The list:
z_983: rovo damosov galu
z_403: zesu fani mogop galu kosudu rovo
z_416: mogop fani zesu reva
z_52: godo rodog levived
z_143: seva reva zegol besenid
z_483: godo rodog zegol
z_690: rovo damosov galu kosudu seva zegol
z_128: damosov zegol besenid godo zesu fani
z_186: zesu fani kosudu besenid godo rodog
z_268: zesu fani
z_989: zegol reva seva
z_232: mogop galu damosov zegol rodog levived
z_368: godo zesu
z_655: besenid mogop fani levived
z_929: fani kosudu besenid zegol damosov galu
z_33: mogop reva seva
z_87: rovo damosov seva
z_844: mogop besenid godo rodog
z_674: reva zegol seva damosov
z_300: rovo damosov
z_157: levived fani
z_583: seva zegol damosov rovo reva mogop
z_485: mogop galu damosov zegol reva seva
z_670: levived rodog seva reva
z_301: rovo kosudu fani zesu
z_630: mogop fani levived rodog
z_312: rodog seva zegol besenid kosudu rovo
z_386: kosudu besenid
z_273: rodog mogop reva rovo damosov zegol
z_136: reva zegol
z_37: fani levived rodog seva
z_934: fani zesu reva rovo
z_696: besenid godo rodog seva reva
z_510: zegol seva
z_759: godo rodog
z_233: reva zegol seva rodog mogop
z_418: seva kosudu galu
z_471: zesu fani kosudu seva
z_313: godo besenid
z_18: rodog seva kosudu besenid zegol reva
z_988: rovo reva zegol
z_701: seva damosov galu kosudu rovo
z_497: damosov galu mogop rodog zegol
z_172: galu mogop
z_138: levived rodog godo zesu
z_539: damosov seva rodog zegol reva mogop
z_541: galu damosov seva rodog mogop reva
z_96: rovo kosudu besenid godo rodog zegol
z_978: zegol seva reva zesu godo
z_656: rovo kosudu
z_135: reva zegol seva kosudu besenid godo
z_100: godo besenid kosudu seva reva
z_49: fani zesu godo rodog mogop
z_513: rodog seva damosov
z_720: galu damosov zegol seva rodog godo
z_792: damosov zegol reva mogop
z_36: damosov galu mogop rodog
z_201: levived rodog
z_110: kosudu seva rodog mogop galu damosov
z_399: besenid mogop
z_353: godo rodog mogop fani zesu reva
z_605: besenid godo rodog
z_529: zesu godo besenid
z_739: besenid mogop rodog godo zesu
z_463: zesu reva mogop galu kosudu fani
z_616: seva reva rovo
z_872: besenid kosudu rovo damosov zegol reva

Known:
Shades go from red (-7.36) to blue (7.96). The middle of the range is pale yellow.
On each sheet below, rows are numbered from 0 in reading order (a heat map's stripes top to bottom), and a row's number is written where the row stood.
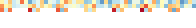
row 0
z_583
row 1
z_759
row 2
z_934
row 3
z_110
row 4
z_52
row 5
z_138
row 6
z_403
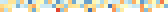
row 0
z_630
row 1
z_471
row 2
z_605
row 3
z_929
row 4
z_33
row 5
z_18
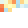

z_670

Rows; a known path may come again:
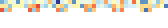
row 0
z_844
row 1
z_232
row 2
z_186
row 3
z_485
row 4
z_583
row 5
z_929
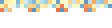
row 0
z_49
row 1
z_399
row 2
z_128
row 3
z_463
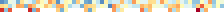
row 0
z_96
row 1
z_988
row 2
z_471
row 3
z_418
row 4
z_33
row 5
z_674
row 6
z_36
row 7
z_138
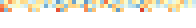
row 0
z_934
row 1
z_630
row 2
z_605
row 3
z_18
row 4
z_655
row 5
z_353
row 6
z_513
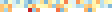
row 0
z_701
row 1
z_483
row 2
z_416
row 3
z_157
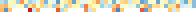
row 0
z_510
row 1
z_52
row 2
z_696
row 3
z_670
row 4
z_268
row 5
z_313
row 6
z_110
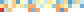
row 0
z_759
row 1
z_301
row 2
z_403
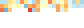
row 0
z_989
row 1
z_792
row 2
z_541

